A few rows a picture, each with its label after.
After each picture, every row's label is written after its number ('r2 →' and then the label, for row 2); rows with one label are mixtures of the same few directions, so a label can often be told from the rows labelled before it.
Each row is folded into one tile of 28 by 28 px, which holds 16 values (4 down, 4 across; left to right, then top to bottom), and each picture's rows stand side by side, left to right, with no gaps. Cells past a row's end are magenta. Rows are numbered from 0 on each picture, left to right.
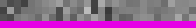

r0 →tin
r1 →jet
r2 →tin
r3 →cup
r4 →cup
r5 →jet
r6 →tin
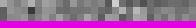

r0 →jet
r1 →jet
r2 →jet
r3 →jet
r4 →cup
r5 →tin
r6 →tin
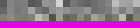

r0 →cup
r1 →cup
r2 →cup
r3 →cup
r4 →tin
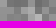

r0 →cup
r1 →tin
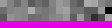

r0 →jet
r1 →jet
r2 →jet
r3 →cup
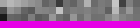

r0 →tin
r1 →cup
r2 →jet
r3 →cup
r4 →cup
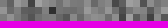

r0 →cup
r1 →cup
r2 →tin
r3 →cup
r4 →jet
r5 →tin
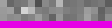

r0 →cup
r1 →cup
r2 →cup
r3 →jet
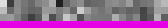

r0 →cup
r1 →jet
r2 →cup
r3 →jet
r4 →jet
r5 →jet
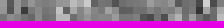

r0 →cup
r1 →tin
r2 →tin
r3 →cup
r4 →jet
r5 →tin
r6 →tin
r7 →cup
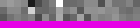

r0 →tin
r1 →jet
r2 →cup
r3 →jet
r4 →jet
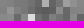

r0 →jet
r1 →jet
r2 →tin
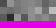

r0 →tin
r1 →cup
